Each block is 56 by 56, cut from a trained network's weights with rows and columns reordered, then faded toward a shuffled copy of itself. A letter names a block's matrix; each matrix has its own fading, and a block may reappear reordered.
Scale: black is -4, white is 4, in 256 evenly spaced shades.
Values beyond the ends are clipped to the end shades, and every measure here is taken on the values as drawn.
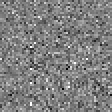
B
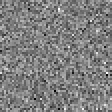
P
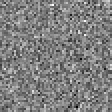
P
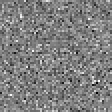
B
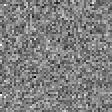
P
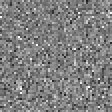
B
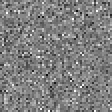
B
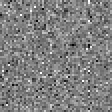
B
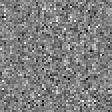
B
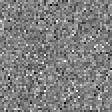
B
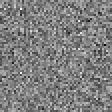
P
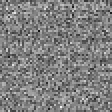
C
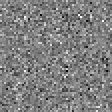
B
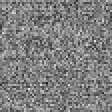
C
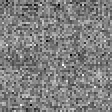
C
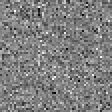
B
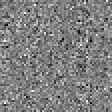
B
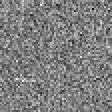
P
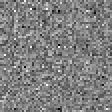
P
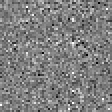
B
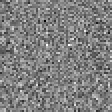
P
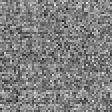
C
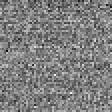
C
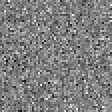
B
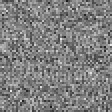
C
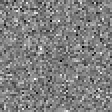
B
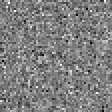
B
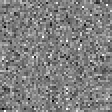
B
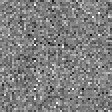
B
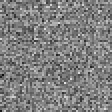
C
